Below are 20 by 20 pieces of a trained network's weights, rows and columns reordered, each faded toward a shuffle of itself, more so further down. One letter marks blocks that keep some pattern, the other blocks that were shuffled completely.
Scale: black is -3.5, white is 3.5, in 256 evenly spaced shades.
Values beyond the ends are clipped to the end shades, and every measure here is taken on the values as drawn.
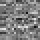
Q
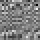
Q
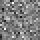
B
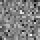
B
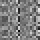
Q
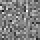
B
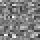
Q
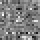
Q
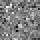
B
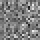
Q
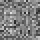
Q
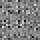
Q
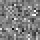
Q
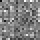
Q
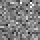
B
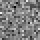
B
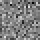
B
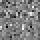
Q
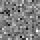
B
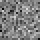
B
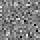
B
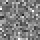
B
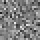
B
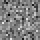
B
